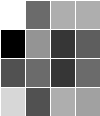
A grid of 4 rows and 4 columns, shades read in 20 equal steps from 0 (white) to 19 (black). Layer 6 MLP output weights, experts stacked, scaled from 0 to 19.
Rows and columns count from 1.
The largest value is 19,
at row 2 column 1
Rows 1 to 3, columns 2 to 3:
11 6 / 8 15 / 11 15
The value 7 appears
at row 4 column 4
